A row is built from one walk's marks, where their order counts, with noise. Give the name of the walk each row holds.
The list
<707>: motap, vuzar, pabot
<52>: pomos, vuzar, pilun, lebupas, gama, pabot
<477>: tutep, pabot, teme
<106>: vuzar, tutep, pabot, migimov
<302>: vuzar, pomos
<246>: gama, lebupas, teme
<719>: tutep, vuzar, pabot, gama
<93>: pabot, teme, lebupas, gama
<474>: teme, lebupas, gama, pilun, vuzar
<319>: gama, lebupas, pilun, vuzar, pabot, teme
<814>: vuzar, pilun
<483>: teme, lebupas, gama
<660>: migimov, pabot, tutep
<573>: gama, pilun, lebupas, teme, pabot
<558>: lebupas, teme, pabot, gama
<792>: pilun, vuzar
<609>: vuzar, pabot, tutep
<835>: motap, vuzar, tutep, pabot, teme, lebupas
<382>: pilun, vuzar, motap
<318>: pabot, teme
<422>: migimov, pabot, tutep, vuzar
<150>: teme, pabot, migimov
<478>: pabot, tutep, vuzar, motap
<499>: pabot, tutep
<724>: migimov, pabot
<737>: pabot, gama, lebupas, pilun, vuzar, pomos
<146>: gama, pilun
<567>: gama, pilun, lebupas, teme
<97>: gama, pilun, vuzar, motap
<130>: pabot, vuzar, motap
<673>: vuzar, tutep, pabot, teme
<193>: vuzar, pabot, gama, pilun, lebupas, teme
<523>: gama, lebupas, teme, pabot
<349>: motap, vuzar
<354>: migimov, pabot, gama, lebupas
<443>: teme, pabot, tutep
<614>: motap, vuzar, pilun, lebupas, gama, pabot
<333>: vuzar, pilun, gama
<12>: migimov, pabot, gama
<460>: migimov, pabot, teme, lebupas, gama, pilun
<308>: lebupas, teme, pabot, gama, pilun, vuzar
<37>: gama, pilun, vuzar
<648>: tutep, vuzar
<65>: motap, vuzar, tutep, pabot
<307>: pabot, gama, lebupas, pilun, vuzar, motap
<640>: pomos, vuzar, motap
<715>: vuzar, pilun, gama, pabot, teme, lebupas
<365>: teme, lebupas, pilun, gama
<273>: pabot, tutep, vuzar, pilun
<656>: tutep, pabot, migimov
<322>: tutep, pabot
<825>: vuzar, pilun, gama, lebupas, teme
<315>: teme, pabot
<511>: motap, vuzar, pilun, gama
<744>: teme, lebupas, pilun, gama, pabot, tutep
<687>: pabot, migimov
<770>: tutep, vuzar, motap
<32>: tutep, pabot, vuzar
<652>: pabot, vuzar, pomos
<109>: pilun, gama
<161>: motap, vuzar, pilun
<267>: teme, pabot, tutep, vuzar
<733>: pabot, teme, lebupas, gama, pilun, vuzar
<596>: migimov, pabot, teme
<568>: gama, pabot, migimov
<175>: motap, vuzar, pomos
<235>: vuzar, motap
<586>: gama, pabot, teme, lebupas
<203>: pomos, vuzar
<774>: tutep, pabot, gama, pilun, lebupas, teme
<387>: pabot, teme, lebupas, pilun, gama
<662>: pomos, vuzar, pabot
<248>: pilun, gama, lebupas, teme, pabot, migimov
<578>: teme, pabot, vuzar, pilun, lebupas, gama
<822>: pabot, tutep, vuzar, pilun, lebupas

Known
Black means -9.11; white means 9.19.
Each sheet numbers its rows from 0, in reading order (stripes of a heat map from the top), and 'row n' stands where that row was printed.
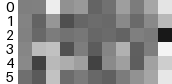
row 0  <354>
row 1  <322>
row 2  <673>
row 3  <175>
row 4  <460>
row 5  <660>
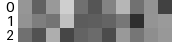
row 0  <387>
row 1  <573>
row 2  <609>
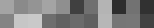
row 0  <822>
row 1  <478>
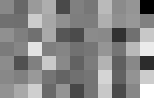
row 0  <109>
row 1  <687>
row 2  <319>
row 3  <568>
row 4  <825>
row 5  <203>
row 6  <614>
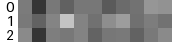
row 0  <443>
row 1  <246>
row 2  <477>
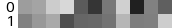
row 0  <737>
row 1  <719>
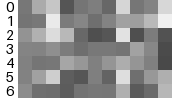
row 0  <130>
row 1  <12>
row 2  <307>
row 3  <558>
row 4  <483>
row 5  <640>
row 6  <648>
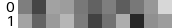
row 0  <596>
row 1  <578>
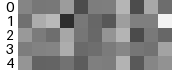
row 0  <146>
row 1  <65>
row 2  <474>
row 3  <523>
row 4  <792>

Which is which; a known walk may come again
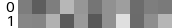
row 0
<246>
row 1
<511>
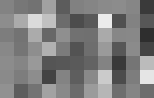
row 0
<318>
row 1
<307>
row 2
<499>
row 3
<715>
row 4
<32>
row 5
<161>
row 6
<365>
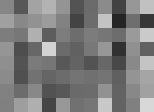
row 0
<586>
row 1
<822>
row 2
<656>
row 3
<567>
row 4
<267>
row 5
<315>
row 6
<322>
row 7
<349>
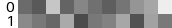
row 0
<660>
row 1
<146>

